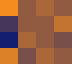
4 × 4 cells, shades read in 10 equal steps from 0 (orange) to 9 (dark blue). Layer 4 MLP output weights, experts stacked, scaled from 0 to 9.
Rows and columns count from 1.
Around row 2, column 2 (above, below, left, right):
4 3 7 4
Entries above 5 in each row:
0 1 1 0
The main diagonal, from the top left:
0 4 4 4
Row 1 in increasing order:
0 3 4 4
